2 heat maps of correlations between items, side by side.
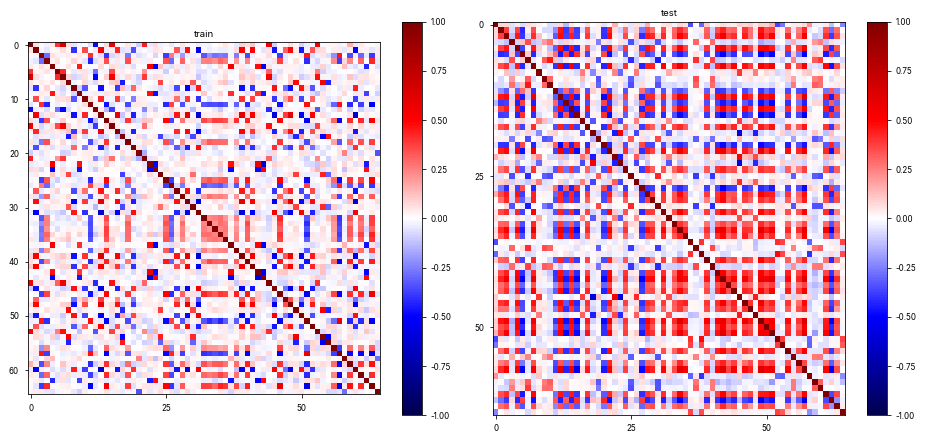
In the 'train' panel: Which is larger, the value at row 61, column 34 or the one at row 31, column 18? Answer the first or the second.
the first
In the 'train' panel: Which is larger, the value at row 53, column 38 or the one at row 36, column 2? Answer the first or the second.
the first
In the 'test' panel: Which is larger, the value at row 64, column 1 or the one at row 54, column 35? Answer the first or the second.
the second
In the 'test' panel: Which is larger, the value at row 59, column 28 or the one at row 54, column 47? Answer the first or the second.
the second
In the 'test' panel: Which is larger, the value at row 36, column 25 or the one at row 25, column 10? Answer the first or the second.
the first
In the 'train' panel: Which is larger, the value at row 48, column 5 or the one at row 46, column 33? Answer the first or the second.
the second
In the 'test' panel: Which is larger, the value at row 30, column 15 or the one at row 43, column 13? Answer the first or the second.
the first
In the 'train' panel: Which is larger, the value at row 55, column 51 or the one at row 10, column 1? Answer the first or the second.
the second
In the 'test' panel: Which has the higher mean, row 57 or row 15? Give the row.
57
